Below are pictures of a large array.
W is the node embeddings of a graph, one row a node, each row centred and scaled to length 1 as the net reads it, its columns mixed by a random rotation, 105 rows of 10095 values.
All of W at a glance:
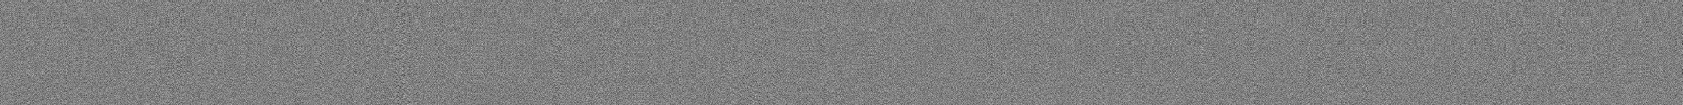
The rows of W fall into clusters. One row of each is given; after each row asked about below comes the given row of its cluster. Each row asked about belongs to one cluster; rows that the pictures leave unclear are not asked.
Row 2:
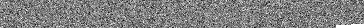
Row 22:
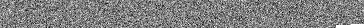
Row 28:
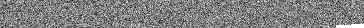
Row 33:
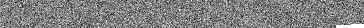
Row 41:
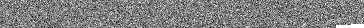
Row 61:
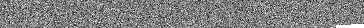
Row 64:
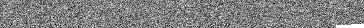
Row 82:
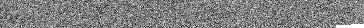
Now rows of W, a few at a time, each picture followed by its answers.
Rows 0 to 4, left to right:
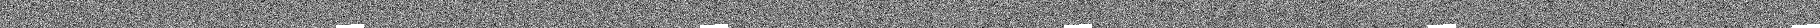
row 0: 61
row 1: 61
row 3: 64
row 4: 28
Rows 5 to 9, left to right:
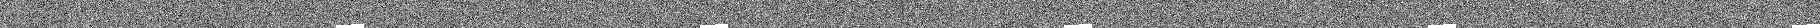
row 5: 41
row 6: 33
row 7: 82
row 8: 28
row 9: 61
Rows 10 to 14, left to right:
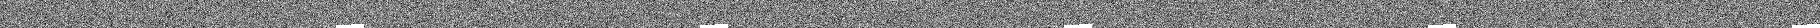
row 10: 28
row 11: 41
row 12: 28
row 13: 33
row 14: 2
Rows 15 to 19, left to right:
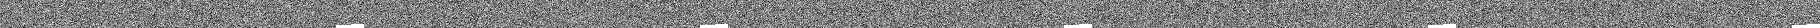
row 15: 33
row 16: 28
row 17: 22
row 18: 82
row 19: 22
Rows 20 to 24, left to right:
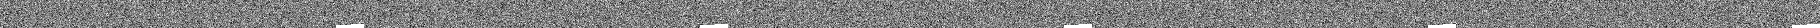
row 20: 2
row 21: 22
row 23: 2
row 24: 82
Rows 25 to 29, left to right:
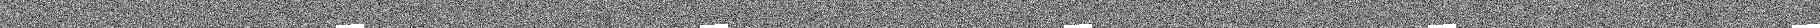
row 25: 41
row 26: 22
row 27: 2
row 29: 64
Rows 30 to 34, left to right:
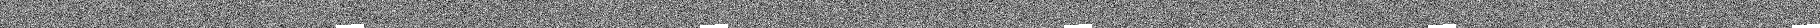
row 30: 64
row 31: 82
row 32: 61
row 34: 41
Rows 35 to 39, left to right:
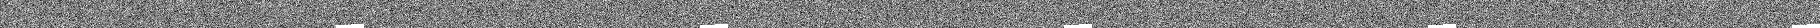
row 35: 64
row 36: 22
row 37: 61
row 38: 33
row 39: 82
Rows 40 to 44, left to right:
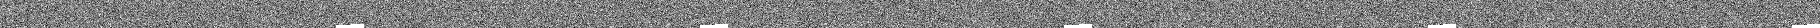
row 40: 22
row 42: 33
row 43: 41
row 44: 41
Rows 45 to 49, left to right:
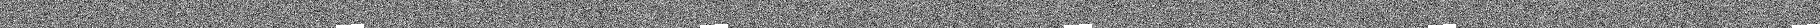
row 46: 61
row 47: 64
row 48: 33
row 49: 64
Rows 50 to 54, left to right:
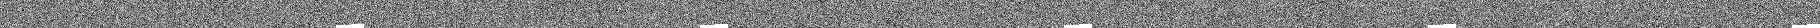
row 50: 82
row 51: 61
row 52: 28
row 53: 64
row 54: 41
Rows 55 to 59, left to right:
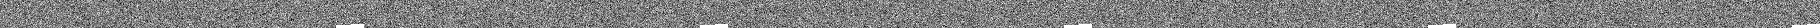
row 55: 61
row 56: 64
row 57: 22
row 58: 82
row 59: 28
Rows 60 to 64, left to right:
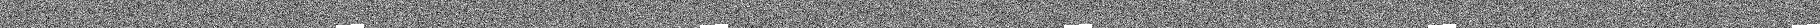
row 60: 22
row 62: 33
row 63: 61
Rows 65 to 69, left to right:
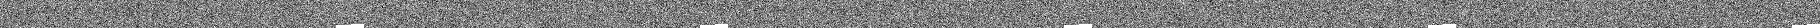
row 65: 22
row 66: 33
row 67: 22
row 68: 61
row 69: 41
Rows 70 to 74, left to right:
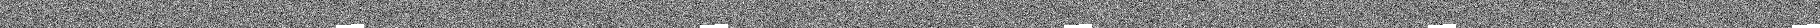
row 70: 33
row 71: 22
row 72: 41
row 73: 41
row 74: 33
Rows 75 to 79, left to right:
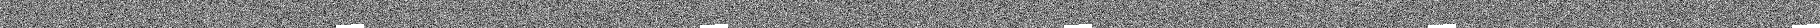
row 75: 2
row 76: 22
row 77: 61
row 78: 2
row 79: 82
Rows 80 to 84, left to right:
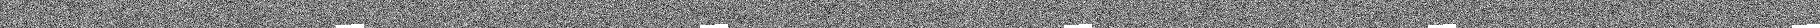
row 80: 64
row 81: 41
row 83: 2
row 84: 22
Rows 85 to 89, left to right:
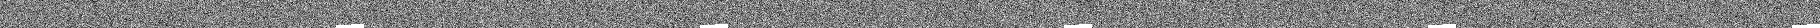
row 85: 28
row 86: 82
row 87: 61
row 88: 61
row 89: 33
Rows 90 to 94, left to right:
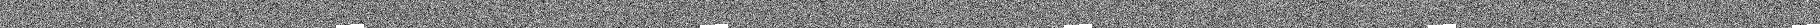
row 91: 2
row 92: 28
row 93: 64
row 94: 33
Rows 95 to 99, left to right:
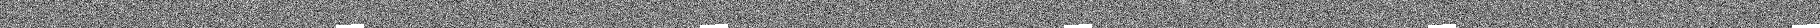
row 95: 82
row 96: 28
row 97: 82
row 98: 61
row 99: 2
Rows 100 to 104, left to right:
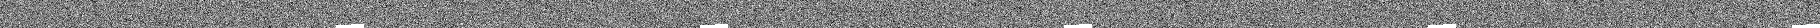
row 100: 28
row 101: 33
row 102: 22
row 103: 28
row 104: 61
